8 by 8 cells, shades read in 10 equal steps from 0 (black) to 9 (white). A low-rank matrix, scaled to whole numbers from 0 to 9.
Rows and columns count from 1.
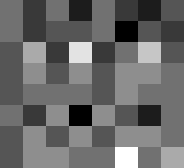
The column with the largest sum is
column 6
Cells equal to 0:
2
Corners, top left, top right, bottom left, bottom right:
4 3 3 6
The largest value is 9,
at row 8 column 6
